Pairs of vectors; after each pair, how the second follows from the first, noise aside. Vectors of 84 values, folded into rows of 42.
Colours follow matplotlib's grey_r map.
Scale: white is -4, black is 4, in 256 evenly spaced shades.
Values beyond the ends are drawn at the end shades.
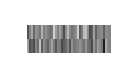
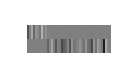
partly zeroed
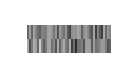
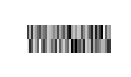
scaled up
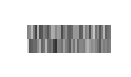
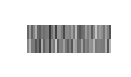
shuffled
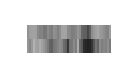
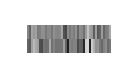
sign-scrambled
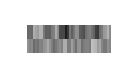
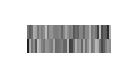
shuffled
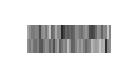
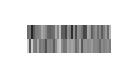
shuffled
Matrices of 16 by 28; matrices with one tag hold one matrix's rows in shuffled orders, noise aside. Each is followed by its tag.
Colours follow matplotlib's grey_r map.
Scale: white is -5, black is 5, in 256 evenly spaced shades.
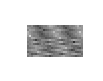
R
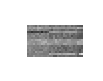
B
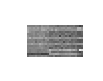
B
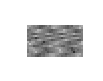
R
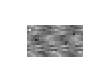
R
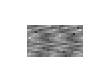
R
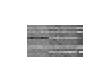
B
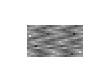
R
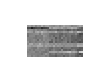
B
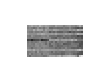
B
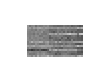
B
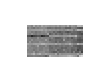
B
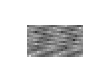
R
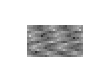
R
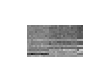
B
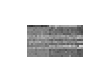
B
